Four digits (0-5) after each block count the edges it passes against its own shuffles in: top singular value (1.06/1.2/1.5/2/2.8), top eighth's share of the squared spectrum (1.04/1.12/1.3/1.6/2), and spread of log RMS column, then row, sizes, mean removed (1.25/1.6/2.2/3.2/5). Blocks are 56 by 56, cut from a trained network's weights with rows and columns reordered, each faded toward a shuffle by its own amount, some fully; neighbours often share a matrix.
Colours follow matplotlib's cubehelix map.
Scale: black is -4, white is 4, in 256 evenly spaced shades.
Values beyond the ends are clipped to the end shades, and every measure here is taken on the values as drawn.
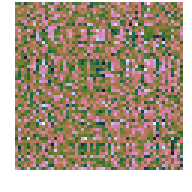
4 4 2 2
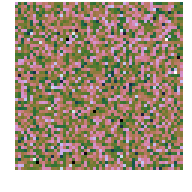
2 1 0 0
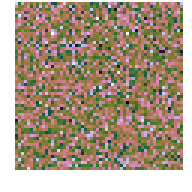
3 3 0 1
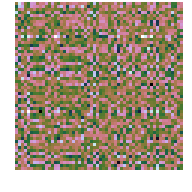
4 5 2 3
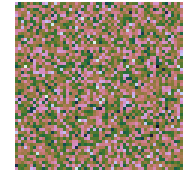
0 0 0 0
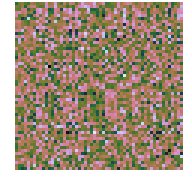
4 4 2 2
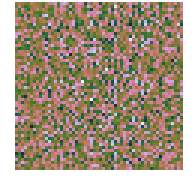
4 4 2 1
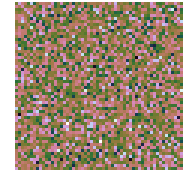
1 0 0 0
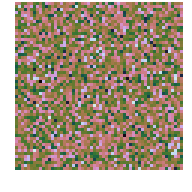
2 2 0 0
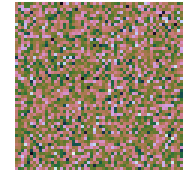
2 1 0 0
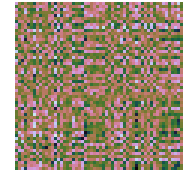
5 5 3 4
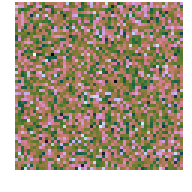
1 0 0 0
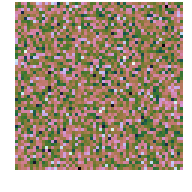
1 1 0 0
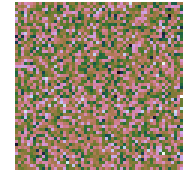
0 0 1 0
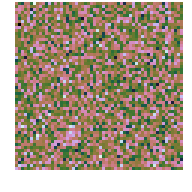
2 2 0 0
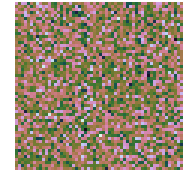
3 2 1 0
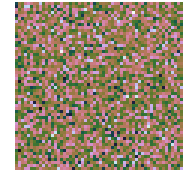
2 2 0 0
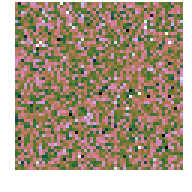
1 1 0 0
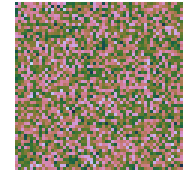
2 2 0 0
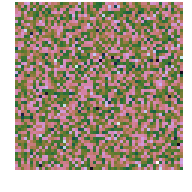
0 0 0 0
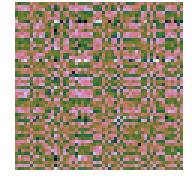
5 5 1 3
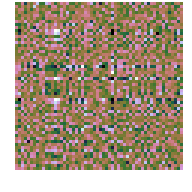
4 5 2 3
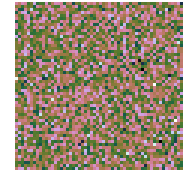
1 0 0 0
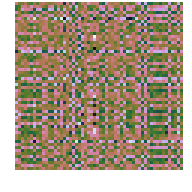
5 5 2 3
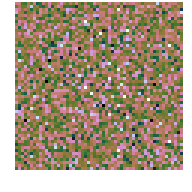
0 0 0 0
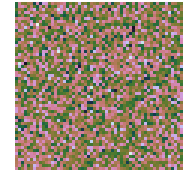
1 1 0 0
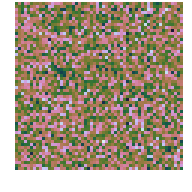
3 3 1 1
